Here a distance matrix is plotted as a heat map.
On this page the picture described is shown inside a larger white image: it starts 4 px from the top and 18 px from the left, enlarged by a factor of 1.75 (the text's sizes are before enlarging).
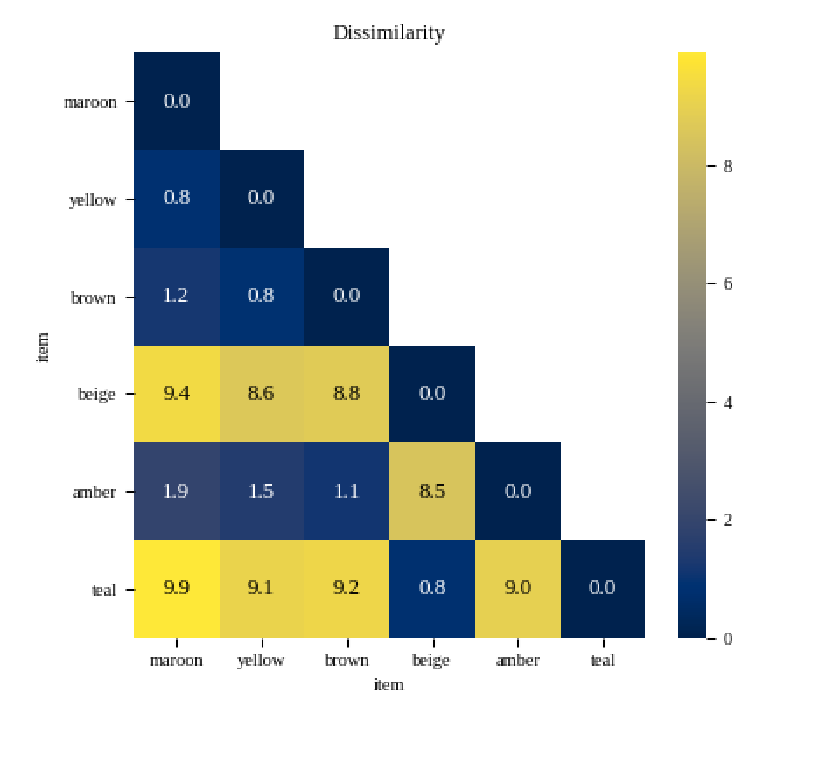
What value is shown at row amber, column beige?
8.5
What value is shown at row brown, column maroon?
1.2
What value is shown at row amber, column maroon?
1.9
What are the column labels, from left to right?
maroon, yellow, brown, beige, amber, teal
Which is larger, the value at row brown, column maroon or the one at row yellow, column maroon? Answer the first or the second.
the first
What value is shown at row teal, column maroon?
9.9
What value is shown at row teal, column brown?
9.2
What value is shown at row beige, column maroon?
9.4
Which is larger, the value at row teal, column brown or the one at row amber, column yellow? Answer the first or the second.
the first
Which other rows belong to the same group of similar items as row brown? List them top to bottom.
maroon, yellow, amber
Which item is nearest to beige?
teal
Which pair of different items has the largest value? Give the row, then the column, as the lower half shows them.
teal, maroon
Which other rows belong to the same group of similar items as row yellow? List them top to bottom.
maroon, brown, amber
